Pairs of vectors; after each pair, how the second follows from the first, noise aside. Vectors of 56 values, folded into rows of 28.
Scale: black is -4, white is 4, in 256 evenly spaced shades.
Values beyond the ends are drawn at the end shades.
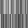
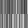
reversed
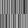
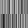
reversed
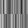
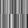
wrapped around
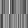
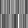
reversed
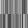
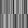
wrapped around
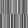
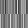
reversed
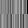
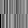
reversed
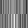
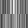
reversed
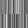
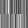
wrapped around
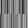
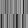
wrapped around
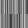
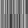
copied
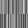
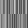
wrapped around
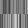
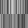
reversed
